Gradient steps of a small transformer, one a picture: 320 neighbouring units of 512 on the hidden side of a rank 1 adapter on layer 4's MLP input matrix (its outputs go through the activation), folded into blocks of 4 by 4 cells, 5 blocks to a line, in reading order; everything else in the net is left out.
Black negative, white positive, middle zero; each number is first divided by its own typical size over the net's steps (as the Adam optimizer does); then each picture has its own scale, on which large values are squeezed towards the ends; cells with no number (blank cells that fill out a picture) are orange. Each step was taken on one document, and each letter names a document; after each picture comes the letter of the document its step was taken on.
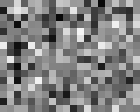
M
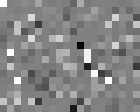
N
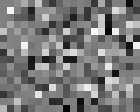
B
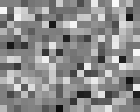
M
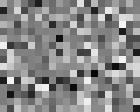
M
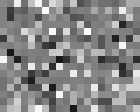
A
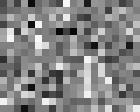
A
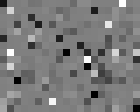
N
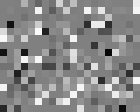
B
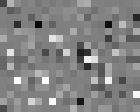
N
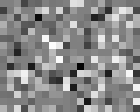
M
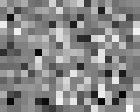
A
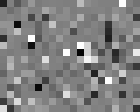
N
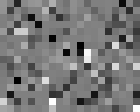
N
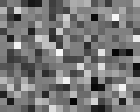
A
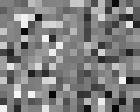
M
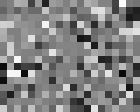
M
